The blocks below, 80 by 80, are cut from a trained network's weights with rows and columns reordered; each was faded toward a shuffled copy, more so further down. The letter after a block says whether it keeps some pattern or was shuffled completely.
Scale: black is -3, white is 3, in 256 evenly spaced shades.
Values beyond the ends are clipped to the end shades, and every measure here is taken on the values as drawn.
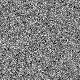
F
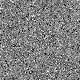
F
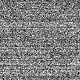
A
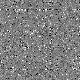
A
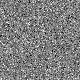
F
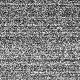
A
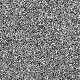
F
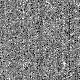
A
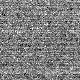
A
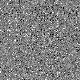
A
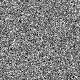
F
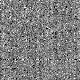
A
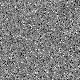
F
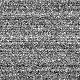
A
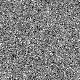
F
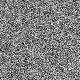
F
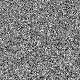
F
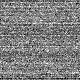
A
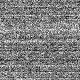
A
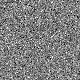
F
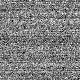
A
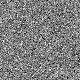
F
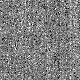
A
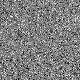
A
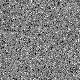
F
